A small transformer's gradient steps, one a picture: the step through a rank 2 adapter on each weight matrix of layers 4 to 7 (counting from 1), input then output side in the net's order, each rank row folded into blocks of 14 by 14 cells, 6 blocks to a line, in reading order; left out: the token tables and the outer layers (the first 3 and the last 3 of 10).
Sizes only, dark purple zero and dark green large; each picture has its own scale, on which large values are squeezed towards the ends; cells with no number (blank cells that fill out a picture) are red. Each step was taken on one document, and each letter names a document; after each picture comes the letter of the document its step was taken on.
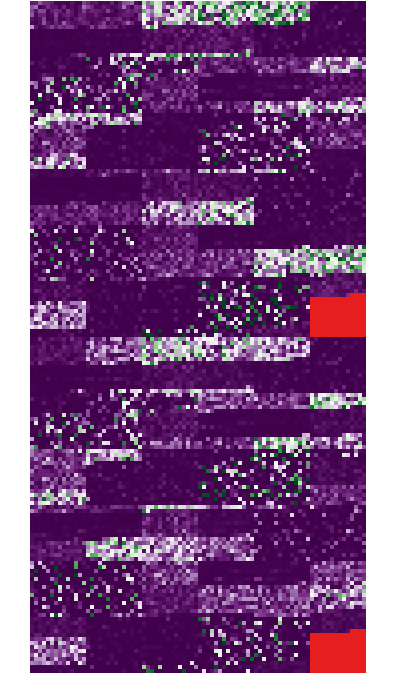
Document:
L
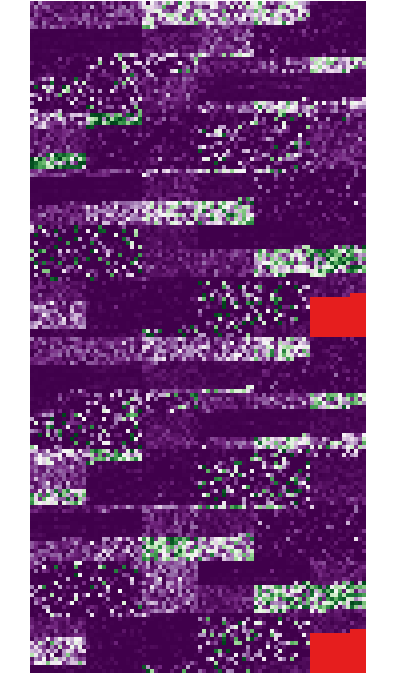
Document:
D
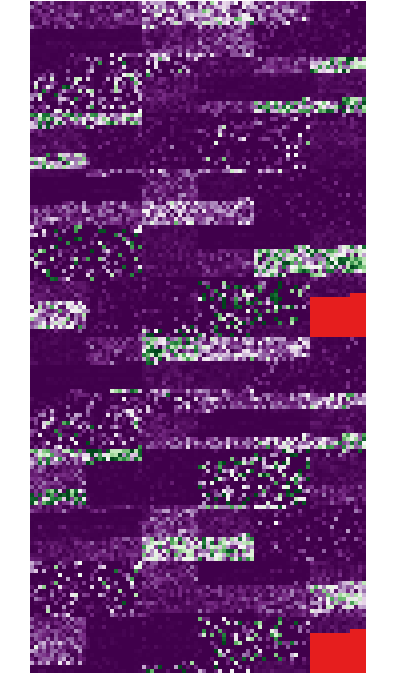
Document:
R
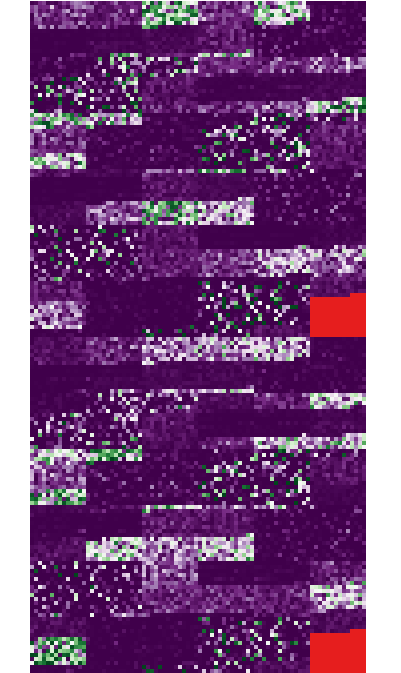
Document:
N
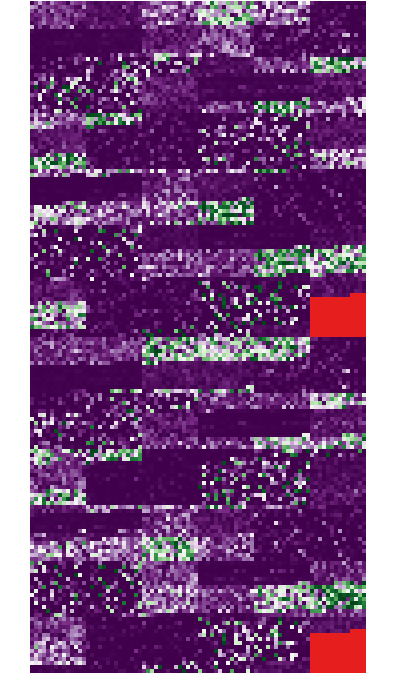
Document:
R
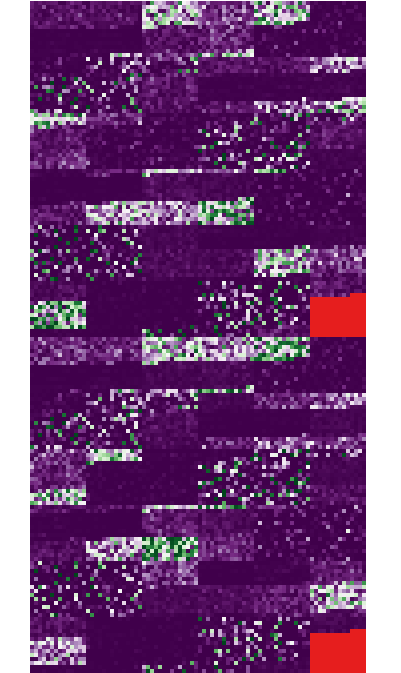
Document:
D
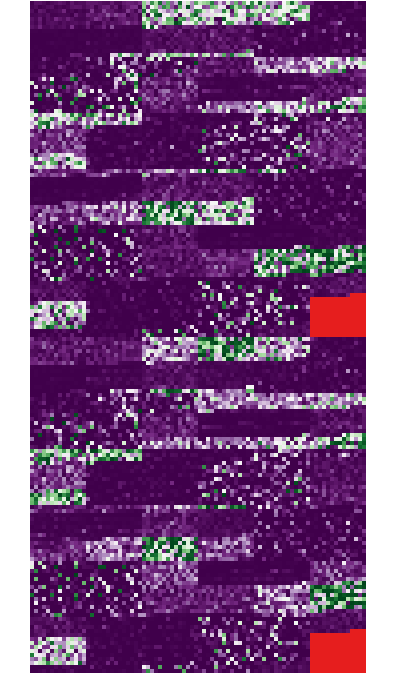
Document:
L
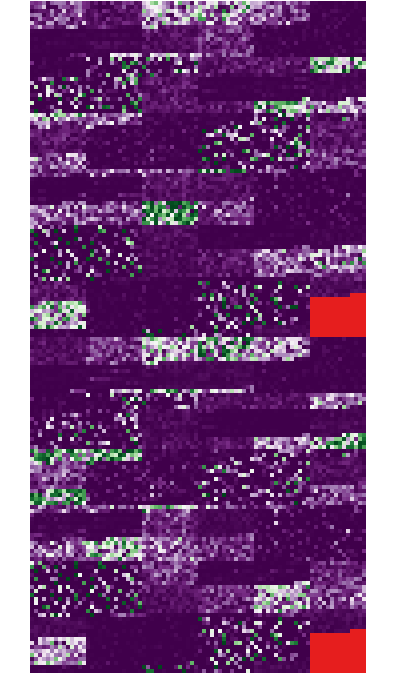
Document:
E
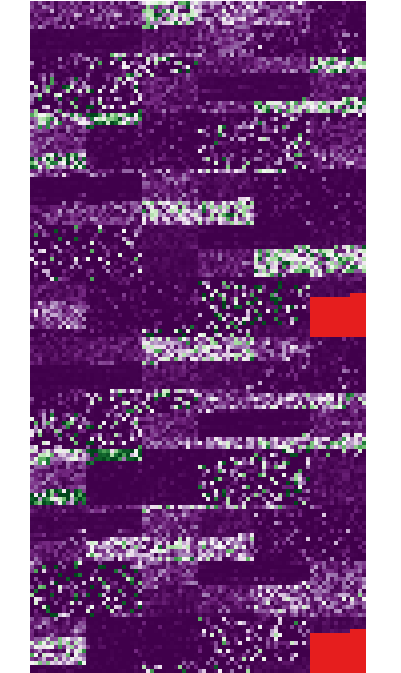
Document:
R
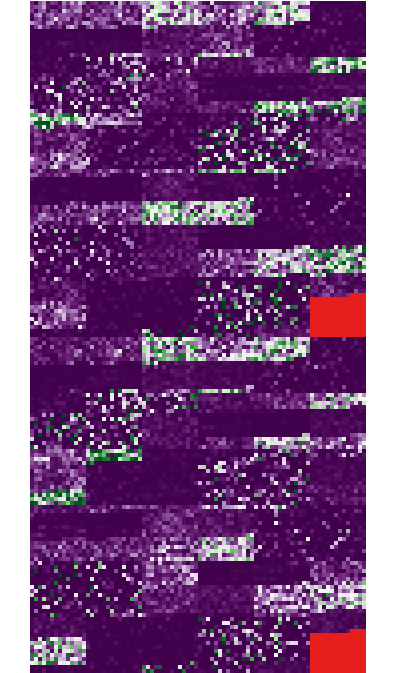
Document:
D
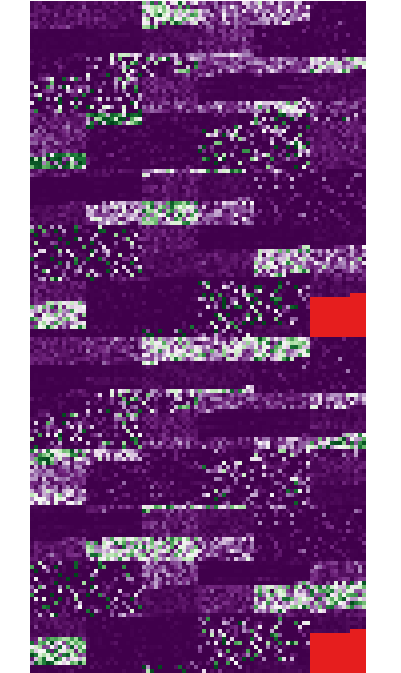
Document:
N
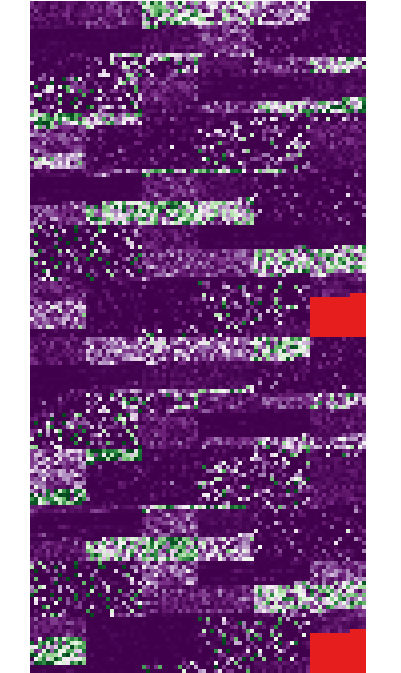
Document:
D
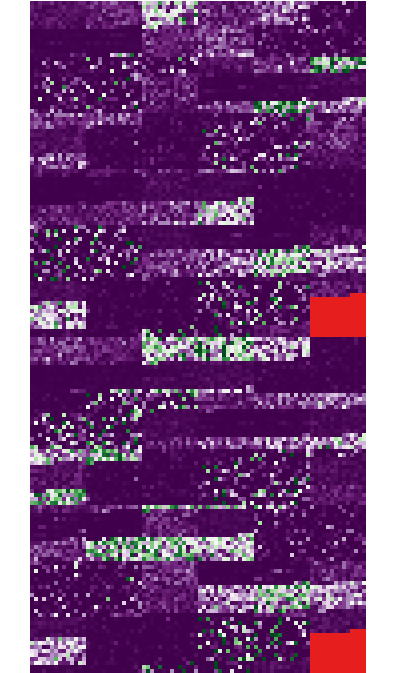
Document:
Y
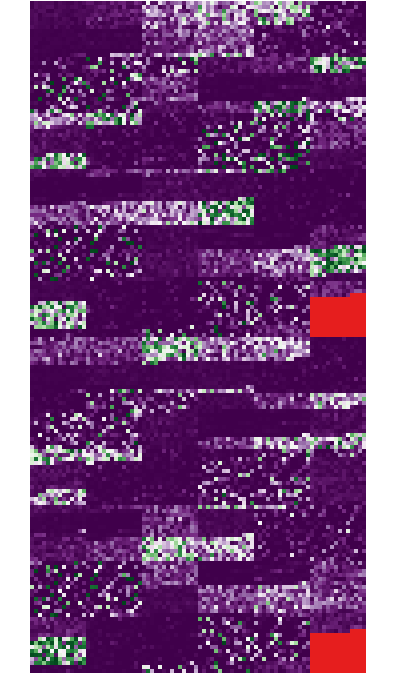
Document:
Y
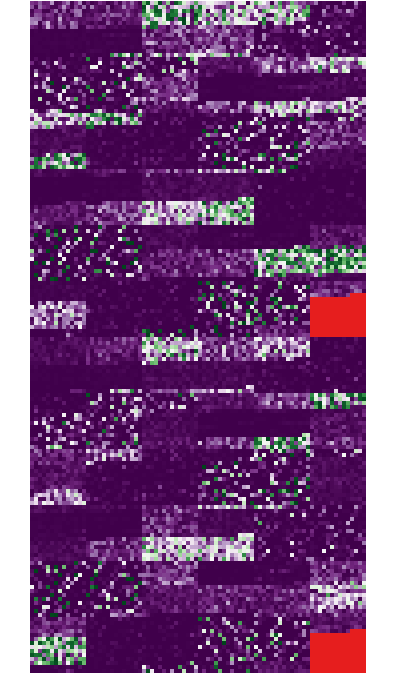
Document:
Y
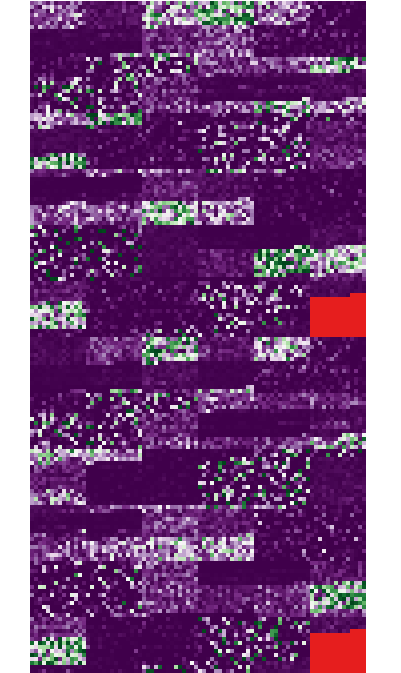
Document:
R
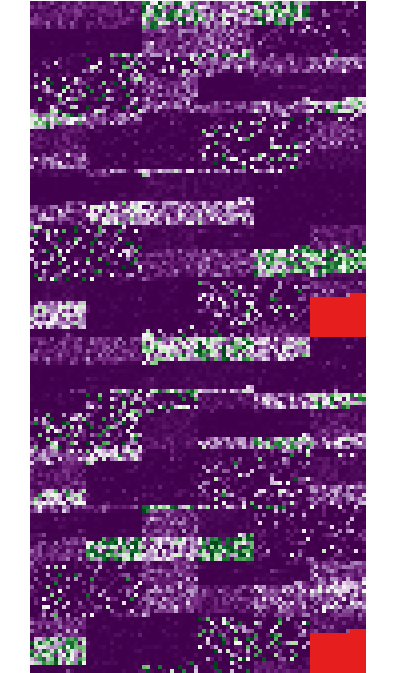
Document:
Y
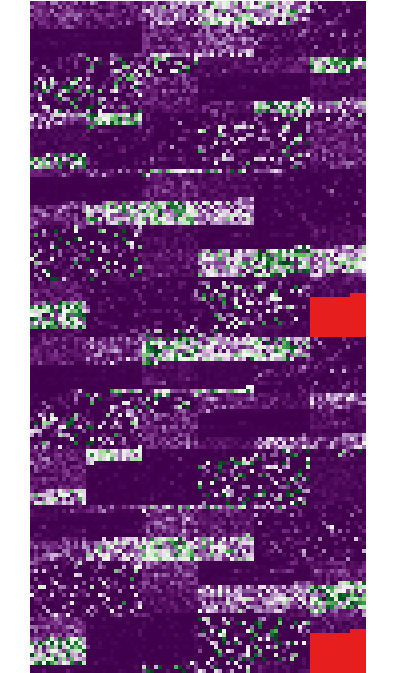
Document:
R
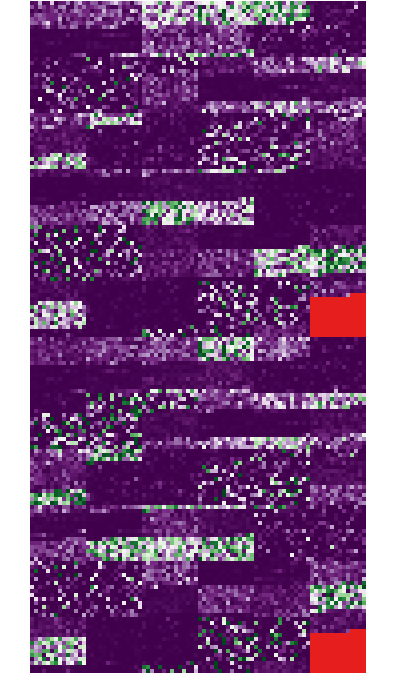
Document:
Y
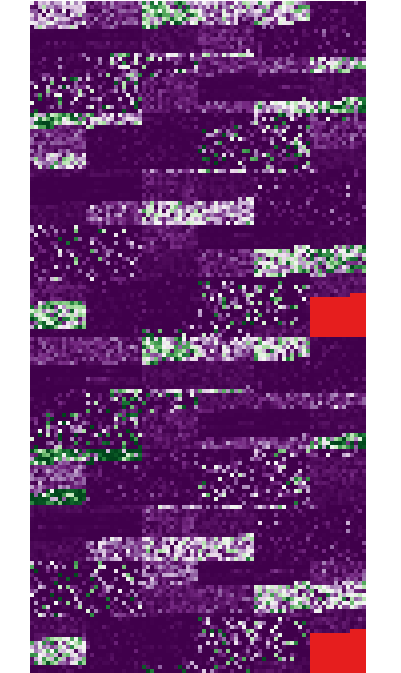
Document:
N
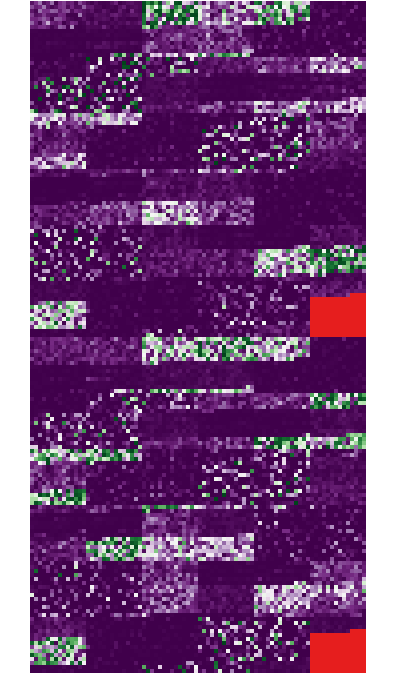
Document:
E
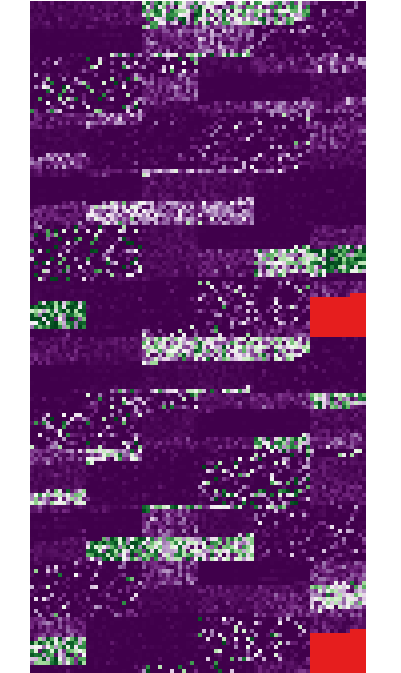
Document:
Y
